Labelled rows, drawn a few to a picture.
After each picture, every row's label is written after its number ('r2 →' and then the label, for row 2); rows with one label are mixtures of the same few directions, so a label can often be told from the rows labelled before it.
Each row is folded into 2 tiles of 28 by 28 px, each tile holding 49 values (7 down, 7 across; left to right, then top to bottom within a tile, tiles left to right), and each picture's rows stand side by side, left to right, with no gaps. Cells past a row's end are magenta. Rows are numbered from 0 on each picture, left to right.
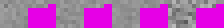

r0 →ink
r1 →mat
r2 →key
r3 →mat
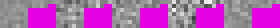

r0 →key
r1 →key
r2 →mat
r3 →ink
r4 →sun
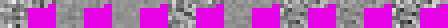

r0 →key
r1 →key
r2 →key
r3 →sun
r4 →ink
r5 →mat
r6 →mat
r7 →mat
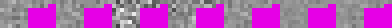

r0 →key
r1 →sun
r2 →mat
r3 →ink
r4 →sun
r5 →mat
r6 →key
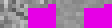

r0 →sun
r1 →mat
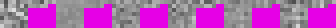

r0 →sun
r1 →key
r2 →mat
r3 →ink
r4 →key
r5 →key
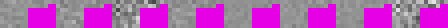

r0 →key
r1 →mat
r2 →ink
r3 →mat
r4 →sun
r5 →ink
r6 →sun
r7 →ink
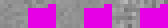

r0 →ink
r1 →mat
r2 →key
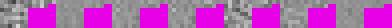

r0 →key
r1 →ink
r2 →ink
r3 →ink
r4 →sun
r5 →mat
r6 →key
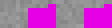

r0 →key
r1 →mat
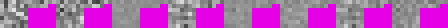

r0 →sun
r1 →ink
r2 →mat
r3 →key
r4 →key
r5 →mat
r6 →key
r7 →ink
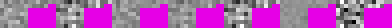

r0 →mat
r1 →key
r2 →sun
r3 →key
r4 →key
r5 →ink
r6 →mat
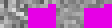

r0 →sun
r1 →mat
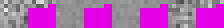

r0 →ink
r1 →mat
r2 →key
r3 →key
